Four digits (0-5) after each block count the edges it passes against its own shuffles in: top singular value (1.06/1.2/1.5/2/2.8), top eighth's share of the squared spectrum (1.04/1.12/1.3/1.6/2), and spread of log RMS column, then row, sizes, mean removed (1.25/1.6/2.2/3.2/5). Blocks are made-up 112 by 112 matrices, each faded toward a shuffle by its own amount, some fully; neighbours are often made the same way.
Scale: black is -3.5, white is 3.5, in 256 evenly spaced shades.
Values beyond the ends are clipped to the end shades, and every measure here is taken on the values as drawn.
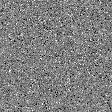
1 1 0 0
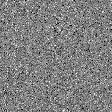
3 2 0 0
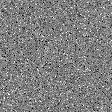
0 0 0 0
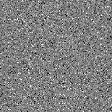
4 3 1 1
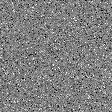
0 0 0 0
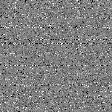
2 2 0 3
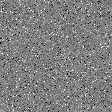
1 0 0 0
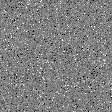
0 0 0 0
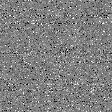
1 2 0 2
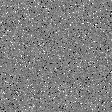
0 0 0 0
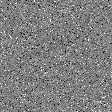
0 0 0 0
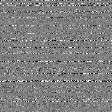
3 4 0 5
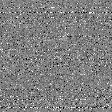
2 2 0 3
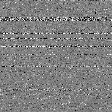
3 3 0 4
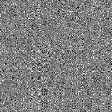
4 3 2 2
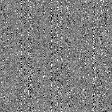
2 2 4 0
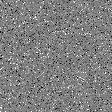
2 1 0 0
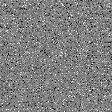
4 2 0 1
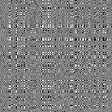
5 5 4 4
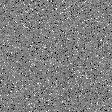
2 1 0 0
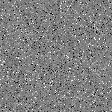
2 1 0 0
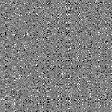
5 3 3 3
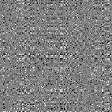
5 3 3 3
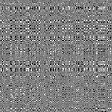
5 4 4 4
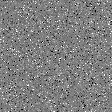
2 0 0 0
